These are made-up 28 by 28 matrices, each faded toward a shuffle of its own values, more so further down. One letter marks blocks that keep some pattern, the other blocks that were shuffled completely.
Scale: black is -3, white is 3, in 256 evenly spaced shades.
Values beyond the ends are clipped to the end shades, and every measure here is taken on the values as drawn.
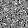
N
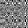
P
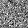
N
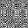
P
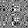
P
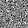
N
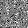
N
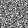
N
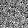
N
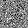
N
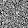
N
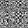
P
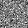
N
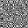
P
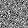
N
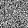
N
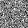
N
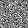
N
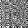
P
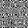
P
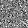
N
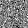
N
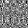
P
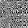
P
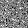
N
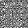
P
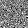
N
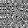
P
